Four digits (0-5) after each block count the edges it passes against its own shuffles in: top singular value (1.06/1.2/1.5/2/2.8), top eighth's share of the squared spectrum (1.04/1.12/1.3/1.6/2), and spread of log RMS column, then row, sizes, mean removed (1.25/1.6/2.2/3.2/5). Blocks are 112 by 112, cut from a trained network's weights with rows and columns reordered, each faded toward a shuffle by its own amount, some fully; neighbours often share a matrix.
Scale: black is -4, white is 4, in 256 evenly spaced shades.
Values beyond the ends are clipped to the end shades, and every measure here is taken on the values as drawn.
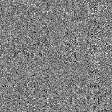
3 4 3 2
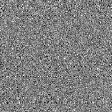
3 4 2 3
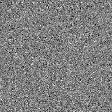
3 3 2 1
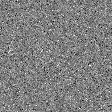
0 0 0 0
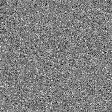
1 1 0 0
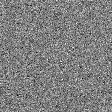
1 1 0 0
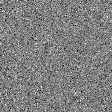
2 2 1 1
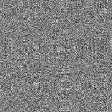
4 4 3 2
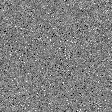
0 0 0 0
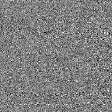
3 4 2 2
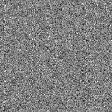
3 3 2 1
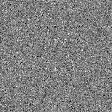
2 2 1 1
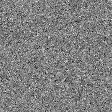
1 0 0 0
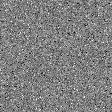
0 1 0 0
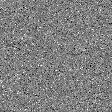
0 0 0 0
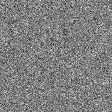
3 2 0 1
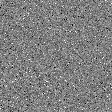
0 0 0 0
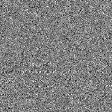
3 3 1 2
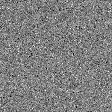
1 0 0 0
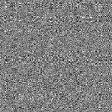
4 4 3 3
